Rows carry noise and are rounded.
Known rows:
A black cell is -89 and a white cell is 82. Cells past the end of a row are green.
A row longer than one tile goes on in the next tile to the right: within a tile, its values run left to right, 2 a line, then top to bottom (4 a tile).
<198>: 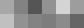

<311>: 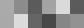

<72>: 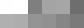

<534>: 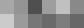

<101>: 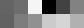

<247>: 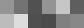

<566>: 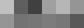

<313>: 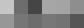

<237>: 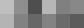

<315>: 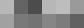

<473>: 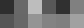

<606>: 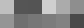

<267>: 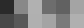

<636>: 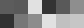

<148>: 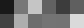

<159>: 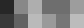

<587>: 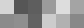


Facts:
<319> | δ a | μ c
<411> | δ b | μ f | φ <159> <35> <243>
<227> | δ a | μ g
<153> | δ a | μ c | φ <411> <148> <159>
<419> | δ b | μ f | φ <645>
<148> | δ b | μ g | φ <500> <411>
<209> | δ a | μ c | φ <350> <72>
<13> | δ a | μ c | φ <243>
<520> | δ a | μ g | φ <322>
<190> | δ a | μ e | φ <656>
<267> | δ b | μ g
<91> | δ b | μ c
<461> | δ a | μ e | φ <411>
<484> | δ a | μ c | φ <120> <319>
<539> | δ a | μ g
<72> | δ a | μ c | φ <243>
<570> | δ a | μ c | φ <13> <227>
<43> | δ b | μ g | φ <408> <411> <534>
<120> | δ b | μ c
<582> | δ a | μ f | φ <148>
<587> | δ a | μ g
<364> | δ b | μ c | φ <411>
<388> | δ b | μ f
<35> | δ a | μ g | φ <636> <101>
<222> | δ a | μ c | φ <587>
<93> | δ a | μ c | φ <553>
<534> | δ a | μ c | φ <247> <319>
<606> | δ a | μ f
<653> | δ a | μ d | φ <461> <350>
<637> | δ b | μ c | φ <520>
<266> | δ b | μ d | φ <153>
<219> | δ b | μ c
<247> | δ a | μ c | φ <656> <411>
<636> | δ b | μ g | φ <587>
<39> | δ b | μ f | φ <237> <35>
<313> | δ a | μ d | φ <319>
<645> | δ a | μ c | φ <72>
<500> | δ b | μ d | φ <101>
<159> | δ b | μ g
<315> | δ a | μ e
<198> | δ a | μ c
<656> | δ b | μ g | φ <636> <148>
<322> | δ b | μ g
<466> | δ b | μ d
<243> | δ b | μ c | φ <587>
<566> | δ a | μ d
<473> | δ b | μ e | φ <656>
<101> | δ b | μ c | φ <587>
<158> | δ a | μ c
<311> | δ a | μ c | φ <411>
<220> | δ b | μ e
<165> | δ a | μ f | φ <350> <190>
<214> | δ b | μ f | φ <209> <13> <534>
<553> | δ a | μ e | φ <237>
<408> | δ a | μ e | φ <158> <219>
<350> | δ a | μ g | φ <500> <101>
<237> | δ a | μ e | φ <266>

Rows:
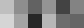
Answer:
<350>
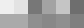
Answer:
<13>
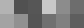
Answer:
<582>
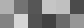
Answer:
<461>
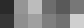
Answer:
<43>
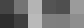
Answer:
<466>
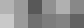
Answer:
<93>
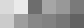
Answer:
<645>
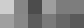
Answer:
<653>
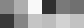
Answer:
<243>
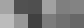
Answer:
<190>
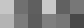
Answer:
<165>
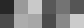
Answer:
<364>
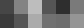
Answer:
<266>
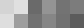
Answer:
<209>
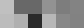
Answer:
<35>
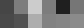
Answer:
<39>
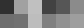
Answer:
<637>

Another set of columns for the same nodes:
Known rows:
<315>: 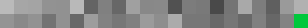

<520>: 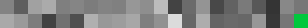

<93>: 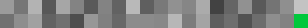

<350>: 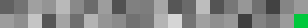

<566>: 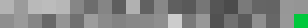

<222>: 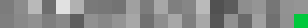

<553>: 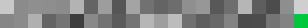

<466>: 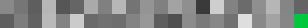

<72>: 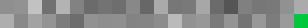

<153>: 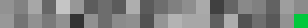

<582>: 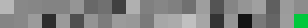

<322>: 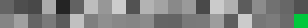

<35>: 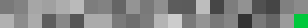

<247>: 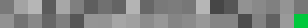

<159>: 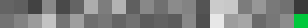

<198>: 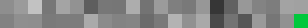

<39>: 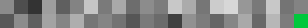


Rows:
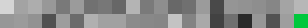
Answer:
<606>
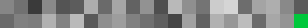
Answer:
<411>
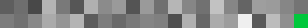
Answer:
<500>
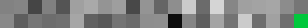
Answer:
<473>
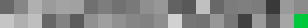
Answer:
<587>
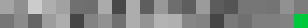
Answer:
<313>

